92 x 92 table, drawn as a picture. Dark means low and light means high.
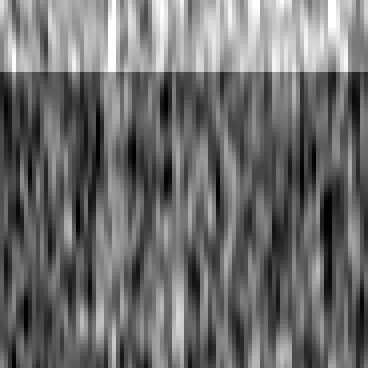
Ninth with the highest average: top right. Grain: streaks running down. Average level on the scale: 40%. Seam: horizontal, 20% of the way down, the top part higher.
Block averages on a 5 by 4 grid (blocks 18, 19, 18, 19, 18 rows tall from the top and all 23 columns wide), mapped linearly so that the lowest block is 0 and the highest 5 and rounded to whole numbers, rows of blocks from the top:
4555 | 0111 | 0110 | 0211 | 0211
